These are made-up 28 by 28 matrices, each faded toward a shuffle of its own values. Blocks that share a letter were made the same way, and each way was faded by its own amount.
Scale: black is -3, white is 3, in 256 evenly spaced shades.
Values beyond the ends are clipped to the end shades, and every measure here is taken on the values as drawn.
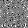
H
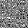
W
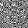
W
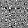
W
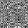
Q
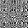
Q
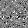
H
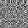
Q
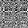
Q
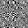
Q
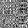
Q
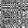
Q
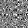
W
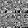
Q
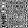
Q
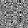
Q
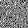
H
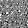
H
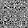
W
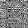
W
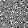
H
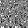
W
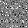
H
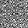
W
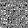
W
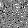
H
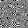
W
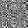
Q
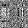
Q
